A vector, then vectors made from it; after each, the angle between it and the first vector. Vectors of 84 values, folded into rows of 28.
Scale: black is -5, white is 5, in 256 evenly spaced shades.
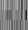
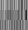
nearly parallel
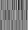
partly aligned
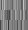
partly aligned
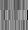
partly opposed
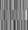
partly opposed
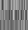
partly aligned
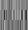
partly aligned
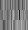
orthogonal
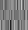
partly opposed
